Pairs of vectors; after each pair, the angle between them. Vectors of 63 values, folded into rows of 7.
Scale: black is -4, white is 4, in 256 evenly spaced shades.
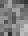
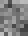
nearly opposite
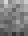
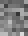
partly opposed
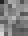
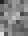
nearly parallel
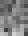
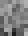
nearly opposite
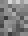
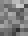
partly aligned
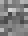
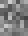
orthogonal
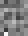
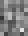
partly opposed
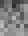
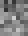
partly aligned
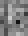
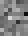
partly aligned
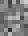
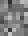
nearly parallel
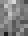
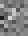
orthogonal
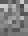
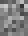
nearly parallel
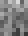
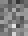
partly opposed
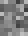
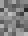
partly aligned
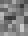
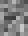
nearly parallel
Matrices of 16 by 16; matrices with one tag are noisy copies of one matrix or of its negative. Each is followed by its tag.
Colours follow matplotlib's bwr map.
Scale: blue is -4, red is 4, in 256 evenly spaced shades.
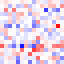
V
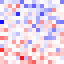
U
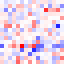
V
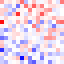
U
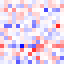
V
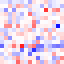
V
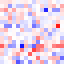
V
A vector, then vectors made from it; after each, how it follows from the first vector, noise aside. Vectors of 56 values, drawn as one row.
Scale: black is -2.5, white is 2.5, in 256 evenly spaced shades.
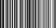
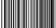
negated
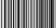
negated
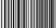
negated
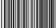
negated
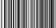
negated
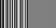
partly zeroed
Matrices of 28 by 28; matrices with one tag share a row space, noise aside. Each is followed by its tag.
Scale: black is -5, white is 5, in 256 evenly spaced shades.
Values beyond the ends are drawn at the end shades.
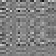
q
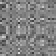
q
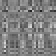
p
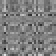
p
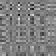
q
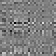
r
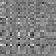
q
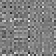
r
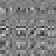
q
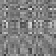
p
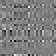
r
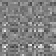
p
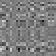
q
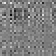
r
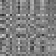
q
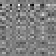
q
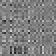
r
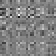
q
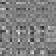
q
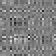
r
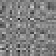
q
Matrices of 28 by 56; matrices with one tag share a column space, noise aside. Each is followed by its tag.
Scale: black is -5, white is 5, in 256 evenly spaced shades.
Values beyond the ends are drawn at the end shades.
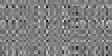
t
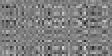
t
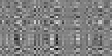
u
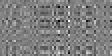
t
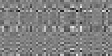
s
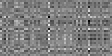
u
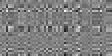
s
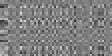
t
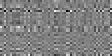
s
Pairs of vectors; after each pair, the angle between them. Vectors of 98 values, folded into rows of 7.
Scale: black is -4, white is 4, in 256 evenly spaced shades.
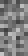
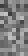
orthogonal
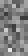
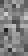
nearly opposite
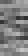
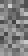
partly aligned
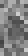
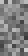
partly aligned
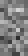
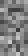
nearly opposite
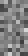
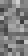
partly aligned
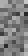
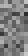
nearly parallel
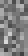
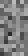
nearly opposite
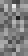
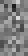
nearly opposite
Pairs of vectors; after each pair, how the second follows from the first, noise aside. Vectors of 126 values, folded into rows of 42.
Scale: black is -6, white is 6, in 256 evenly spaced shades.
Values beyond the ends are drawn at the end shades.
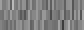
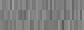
shrunk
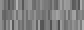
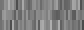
negated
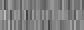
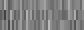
negated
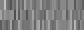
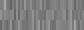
shrunk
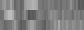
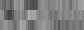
negated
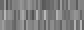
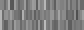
shuffled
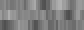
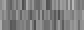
shuffled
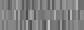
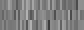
negated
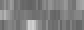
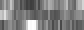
scaled up
